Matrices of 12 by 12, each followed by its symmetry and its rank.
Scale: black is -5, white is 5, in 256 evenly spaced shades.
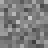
neither, full rank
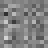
neither, rank two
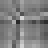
antisymmetric, rank two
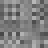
antisymmetric, rank two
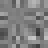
antisymmetric, rank two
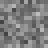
neither, full rank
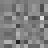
antisymmetric, rank two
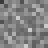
symmetric, full rank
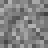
neither, full rank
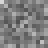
symmetric, full rank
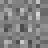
neither, rank two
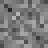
symmetric, full rank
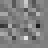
antisymmetric, rank two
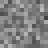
neither, full rank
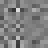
neither, rank two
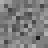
symmetric, full rank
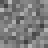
symmetric, full rank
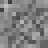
symmetric, full rank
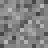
symmetric, full rank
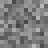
neither, full rank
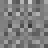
neither, rank two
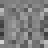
neither, rank two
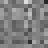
neither, rank two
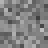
neither, full rank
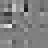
antisymmetric, rank two
